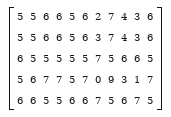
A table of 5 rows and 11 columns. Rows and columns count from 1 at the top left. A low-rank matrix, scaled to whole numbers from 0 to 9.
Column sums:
27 27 29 29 26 30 19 33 23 20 29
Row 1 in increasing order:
2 3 4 5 5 5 6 6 6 6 7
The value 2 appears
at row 1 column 7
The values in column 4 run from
5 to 7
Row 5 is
6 6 5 5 6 6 7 5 6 7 5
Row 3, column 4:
5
